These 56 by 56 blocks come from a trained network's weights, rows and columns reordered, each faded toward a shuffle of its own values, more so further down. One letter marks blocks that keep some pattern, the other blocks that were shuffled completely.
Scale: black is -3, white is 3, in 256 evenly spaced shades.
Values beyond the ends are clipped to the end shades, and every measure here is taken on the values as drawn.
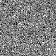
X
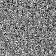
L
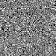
X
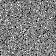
L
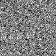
X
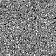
X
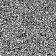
X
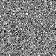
X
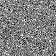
L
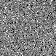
L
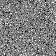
L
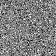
L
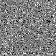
X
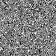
L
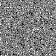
X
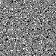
X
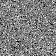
L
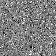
X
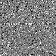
X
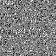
X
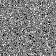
L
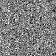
X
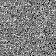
X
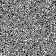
L
